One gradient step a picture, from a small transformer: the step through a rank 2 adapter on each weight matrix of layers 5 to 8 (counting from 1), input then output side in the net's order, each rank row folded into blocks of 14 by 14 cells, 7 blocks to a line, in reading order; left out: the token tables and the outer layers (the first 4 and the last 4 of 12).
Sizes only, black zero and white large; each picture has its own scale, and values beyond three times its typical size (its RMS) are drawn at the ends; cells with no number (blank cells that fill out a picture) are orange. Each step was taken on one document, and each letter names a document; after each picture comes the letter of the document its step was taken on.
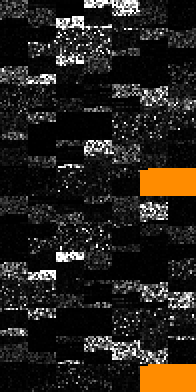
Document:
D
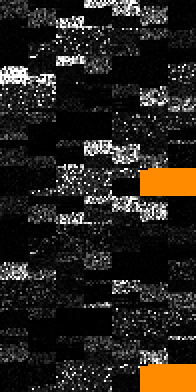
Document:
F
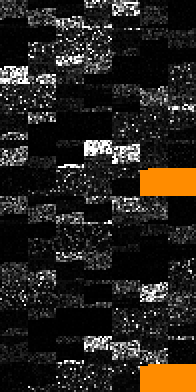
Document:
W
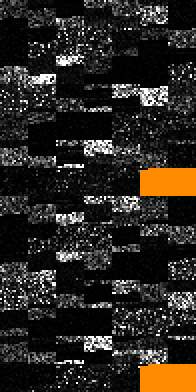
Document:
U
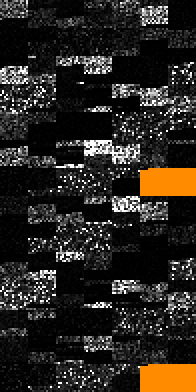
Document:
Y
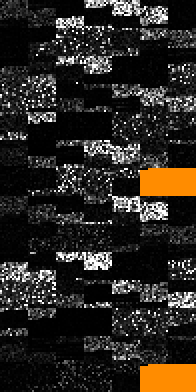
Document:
F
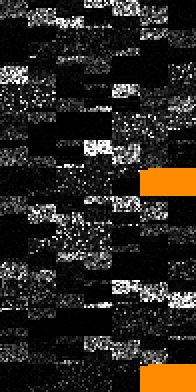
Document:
F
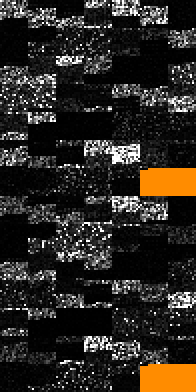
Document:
W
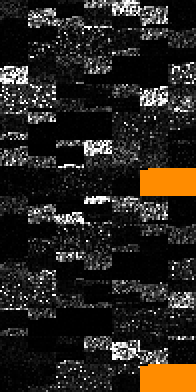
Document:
W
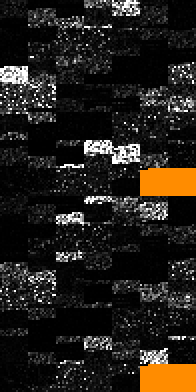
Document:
W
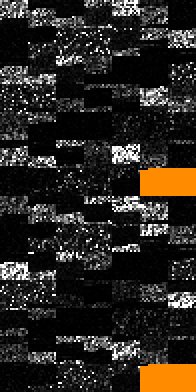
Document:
Y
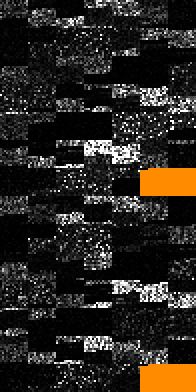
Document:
Y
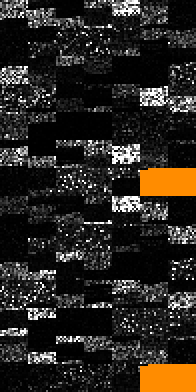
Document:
Y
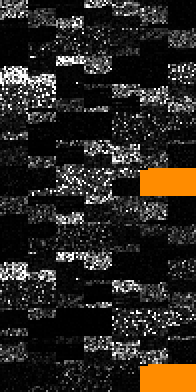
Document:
F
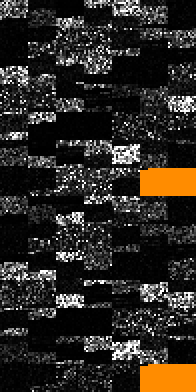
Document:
U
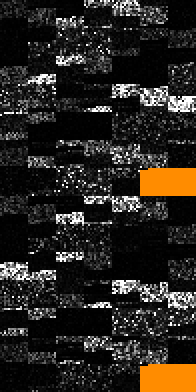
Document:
U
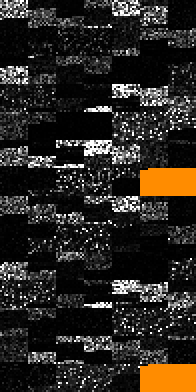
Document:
Y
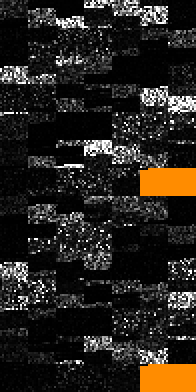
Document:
D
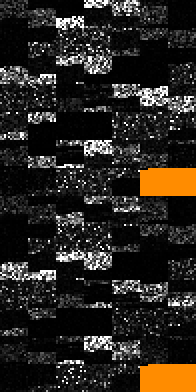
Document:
U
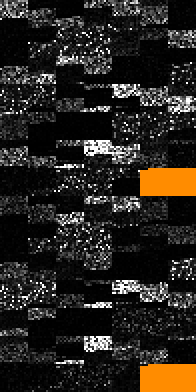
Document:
Y
